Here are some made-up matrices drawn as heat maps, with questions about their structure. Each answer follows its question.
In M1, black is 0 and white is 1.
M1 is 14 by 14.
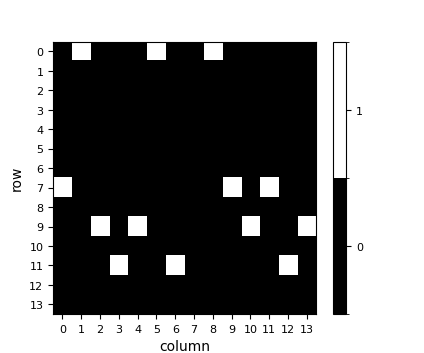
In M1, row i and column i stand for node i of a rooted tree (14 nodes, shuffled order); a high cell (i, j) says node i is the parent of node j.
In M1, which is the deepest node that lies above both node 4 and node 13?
9
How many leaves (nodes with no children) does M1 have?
10
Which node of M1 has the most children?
9
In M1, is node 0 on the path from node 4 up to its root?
no
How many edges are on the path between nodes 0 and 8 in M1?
1
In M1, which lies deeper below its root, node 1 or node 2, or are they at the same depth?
the same depth
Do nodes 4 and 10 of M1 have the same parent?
yes
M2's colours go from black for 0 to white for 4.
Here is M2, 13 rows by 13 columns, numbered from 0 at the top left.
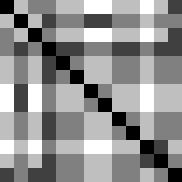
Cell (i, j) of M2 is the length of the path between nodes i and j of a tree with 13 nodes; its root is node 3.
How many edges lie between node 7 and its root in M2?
2
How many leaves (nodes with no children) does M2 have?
9
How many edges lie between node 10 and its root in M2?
2
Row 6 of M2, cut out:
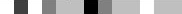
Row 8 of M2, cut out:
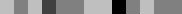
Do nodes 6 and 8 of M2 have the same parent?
no
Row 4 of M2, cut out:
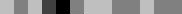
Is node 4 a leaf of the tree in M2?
yes
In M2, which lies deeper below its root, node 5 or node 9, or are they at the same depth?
the same depth
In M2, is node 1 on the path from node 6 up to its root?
yes
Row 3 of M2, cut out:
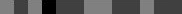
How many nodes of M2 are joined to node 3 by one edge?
7
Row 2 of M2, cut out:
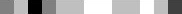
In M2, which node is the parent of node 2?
12
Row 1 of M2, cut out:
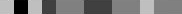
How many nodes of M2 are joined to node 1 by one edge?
3
